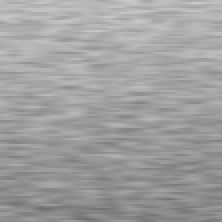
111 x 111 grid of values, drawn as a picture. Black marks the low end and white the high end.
On average the colour sits 60% of the way up the scale. The grain runs across in streaks. There is an overall slope up to the top.
